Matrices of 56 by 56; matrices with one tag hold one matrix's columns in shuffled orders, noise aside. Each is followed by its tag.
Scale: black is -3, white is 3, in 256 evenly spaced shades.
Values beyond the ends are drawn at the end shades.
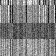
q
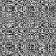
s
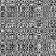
s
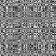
s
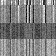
q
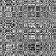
s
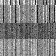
q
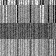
q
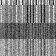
q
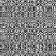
s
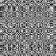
s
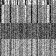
q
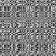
s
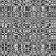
s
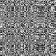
s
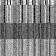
q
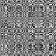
s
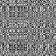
s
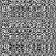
s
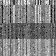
q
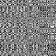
s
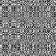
s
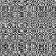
s
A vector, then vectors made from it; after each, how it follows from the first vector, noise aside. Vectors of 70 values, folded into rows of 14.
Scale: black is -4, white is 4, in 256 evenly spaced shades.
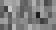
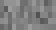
shrunk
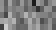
wrapped around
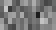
sign-scrambled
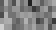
wrapped around
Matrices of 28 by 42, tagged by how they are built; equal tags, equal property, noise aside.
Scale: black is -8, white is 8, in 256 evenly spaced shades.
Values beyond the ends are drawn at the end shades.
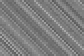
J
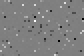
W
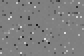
W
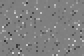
W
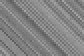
J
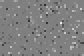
W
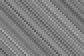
J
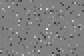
W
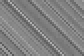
J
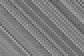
J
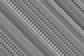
J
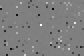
W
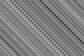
J
